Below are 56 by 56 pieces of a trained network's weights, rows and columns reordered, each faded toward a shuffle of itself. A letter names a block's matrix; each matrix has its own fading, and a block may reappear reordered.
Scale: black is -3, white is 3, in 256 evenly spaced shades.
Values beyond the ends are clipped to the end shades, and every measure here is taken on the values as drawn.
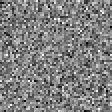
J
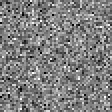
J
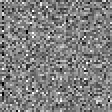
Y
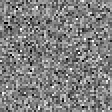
J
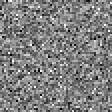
J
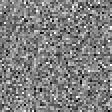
J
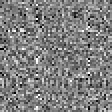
Y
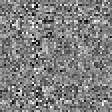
Y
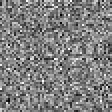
Y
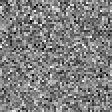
J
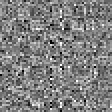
Y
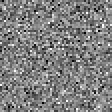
J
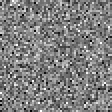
J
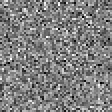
J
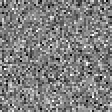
J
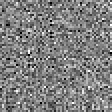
Y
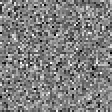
J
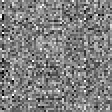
Y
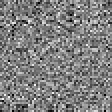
Y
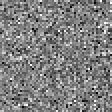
J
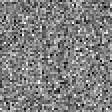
J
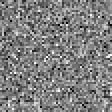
J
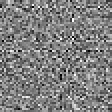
Y
